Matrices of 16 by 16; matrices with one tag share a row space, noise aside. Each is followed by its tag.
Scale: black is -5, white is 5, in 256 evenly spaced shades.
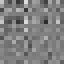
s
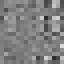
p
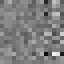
p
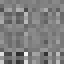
s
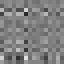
s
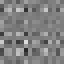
s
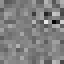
p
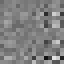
p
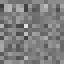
s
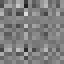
s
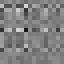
s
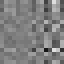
p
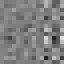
p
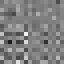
s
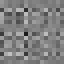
s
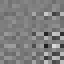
p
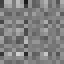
s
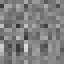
s
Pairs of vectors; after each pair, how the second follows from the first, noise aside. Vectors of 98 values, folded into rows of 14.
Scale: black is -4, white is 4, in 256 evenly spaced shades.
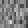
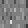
partly zeroed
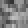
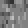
partly zeroed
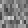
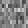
reversed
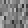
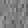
shrunk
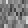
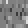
partly zeroed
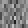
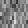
sign-scrambled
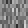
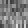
sign-scrambled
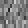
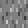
partly zeroed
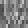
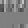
partly zeroed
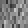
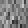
reversed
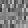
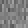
shrunk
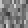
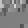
partly zeroed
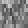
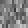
reversed
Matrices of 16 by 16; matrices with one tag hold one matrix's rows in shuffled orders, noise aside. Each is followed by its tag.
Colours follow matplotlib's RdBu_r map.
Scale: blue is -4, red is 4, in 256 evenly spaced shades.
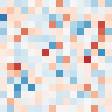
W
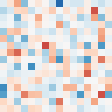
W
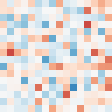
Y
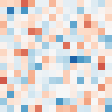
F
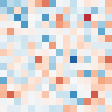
Y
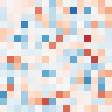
Y
